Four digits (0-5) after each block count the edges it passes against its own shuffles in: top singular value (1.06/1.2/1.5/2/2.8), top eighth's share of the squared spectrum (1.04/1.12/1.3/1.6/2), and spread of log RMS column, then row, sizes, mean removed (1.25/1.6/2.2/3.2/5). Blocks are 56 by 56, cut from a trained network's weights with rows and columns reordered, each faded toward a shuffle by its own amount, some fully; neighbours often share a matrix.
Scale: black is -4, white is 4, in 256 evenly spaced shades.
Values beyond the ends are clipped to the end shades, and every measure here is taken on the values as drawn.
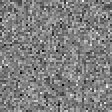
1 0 0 0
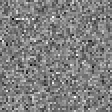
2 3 1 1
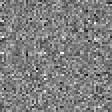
3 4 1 2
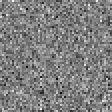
2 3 1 1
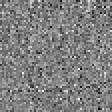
3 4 2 2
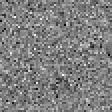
1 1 0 0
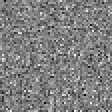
2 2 0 1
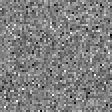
0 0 0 0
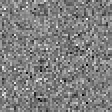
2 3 2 1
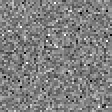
0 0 0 0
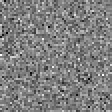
0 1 0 0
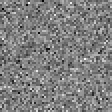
0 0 0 0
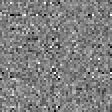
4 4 2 2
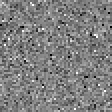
0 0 0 0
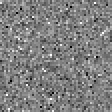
0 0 0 0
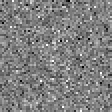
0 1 0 0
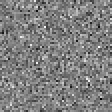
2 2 1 0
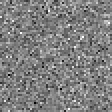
0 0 0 0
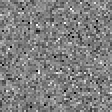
1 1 0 0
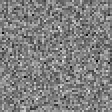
0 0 0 0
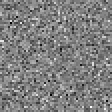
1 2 0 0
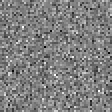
2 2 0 0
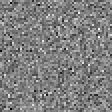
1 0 0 0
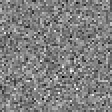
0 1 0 0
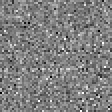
3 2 0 1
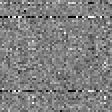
4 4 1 2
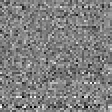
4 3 0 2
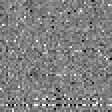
4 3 0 2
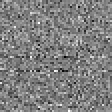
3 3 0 2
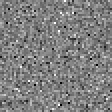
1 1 0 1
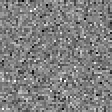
2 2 0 1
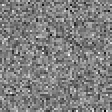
3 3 0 1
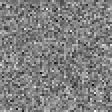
0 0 0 1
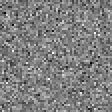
1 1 0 0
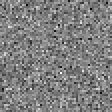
0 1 0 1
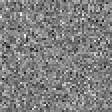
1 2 0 0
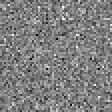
1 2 0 0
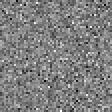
1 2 0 0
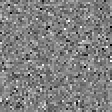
2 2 0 0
